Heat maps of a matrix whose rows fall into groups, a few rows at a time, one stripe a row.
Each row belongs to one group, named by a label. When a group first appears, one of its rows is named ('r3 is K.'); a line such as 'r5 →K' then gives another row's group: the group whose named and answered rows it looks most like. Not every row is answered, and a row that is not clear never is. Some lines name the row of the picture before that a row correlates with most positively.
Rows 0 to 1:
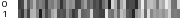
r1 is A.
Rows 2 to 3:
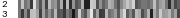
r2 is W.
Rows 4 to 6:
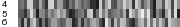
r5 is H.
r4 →H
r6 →A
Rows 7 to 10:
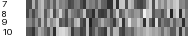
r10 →H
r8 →H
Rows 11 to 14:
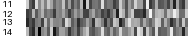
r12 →A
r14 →W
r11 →W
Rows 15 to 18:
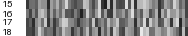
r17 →H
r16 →A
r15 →H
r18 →H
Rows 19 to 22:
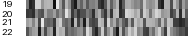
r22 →W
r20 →H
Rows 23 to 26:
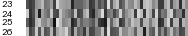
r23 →H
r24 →W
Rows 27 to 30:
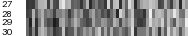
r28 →A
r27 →H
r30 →A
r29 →A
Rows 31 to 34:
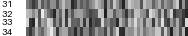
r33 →W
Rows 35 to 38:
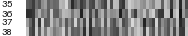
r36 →H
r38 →W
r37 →W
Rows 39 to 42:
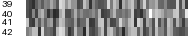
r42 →W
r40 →A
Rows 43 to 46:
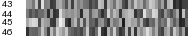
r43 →W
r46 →H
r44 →H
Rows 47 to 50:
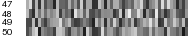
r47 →W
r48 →W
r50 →W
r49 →H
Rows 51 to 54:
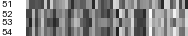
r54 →A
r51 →H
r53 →A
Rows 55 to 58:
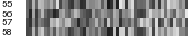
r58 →A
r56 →A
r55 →A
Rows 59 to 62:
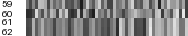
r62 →A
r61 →A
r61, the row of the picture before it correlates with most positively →58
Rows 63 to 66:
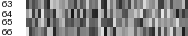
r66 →W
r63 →H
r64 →W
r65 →A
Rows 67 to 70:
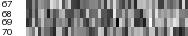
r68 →A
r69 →A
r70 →W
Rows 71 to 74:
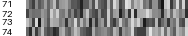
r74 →A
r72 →H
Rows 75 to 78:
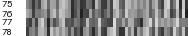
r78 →H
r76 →H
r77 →A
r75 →H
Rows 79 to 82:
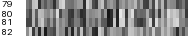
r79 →W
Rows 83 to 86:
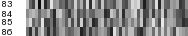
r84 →W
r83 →W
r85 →W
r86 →A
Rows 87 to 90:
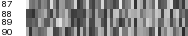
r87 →W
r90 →W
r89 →H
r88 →H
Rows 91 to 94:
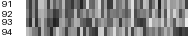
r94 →W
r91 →A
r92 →A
